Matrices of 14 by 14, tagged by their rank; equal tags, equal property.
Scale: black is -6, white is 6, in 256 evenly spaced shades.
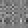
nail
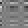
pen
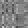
nail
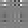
pen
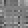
nail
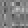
nail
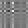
pen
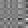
pen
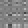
nail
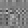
nail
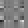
pen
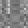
nail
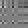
pen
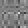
nail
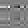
pen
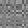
nail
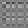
pen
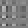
pen
